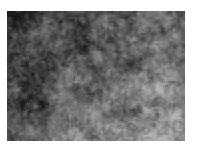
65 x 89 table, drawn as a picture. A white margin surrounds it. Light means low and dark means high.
No single row or column stands out from its neighbours. The bottom right is the ninth with the lowest average. The field is mottled with small blotches. There is an overall slope up to the top left.
